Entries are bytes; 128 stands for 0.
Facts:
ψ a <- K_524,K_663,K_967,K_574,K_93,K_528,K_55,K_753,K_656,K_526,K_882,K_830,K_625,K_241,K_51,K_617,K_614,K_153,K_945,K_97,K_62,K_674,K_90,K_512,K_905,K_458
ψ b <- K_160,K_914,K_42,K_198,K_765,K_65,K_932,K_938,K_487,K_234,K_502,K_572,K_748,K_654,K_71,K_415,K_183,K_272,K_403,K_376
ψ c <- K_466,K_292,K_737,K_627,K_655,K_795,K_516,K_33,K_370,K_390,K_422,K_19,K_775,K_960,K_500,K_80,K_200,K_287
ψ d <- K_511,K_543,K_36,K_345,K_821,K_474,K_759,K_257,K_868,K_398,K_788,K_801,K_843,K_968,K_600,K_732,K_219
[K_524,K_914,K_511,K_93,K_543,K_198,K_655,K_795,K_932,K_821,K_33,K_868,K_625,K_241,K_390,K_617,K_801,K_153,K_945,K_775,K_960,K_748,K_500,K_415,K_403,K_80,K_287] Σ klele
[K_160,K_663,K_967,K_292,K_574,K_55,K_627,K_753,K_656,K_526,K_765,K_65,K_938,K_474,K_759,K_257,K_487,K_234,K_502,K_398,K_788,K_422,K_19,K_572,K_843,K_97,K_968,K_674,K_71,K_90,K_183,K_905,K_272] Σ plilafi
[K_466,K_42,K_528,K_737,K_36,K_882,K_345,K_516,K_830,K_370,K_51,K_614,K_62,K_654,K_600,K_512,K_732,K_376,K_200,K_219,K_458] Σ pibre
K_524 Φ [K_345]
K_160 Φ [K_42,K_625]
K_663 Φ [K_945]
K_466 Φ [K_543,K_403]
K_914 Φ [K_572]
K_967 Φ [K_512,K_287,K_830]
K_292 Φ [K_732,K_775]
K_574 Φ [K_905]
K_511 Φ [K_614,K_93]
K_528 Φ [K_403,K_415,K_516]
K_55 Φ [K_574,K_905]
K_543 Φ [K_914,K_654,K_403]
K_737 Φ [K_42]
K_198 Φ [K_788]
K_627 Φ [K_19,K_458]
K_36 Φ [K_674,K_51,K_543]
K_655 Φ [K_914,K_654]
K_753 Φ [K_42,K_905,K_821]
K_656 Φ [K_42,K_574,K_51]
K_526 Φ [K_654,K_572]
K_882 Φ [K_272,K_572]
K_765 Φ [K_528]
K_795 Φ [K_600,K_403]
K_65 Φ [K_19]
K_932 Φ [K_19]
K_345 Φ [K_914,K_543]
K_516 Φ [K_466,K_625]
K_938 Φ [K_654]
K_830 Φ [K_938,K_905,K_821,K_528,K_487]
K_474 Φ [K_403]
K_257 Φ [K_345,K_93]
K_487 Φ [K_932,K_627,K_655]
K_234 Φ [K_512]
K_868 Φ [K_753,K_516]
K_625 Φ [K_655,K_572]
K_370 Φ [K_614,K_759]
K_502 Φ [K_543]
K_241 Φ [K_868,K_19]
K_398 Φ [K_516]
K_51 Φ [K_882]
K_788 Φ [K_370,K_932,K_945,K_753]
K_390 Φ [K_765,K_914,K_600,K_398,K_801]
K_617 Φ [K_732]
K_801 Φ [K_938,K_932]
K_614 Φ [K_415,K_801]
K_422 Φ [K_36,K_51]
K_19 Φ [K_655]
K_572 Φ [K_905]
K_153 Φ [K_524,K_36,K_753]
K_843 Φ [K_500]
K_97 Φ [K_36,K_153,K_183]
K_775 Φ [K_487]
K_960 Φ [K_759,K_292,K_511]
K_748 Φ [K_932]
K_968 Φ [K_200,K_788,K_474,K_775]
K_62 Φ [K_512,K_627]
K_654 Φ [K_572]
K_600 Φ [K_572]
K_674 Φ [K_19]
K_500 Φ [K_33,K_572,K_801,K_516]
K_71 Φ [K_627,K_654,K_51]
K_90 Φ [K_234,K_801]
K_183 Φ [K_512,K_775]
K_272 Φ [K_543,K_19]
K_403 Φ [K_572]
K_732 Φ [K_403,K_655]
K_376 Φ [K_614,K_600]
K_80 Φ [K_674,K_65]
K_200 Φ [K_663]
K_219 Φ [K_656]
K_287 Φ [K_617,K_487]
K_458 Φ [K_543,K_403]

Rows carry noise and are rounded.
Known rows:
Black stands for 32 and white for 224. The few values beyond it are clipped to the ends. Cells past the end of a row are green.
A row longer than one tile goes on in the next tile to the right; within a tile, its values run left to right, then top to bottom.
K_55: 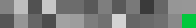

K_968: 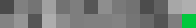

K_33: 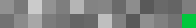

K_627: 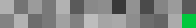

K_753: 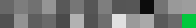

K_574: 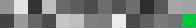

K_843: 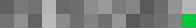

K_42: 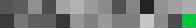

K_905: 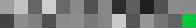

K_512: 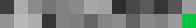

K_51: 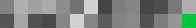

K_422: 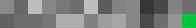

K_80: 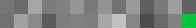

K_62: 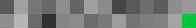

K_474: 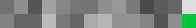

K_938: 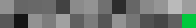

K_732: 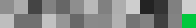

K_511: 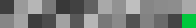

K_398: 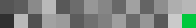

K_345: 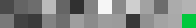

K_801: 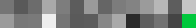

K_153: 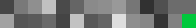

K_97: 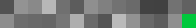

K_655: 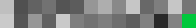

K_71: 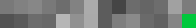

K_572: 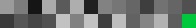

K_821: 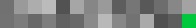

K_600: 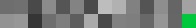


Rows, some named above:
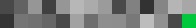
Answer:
K_42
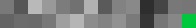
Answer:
K_422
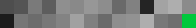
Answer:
K_160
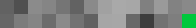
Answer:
K_390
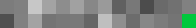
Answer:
K_33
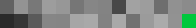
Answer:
K_502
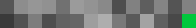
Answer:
K_415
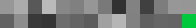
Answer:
K_830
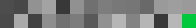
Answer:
K_868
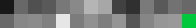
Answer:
K_234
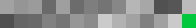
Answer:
K_466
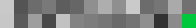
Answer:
K_655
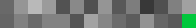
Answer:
K_759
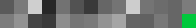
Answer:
K_370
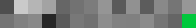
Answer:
K_93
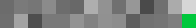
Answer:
K_219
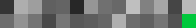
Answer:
K_614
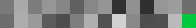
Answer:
K_674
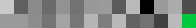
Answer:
K_19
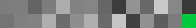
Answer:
K_932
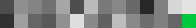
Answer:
K_656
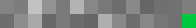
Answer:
K_33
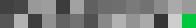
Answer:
K_868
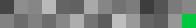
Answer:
K_97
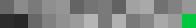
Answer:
K_502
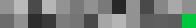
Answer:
K_830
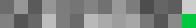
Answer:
K_474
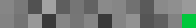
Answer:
K_526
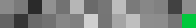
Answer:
K_403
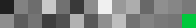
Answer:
K_524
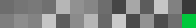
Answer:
K_932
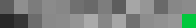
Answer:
K_502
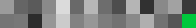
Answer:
K_487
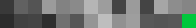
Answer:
K_765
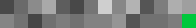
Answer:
K_257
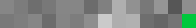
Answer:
K_795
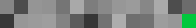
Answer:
K_500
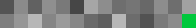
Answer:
K_90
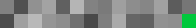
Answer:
K_500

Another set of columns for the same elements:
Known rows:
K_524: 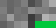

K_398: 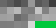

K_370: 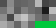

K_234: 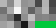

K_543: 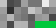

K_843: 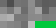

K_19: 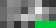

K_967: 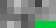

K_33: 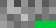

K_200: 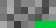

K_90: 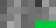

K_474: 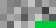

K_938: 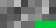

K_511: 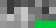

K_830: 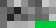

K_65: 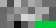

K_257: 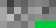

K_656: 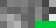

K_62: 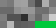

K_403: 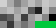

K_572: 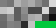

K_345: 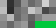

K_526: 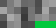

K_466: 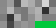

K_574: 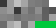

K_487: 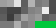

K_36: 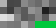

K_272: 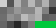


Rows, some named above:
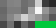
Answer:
K_19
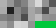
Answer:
K_732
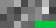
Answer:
K_938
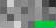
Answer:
K_292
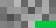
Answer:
K_765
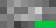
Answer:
K_627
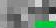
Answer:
K_42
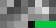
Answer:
K_655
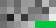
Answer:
K_528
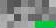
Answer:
K_821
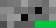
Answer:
K_882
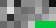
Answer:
K_516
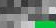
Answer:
K_801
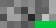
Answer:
K_663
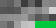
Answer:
K_801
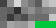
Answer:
K_830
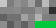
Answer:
K_502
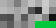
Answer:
K_403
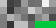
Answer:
K_543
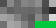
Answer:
K_656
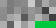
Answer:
K_474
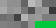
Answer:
K_160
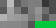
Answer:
K_422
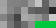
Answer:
K_42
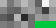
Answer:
K_458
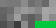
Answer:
K_241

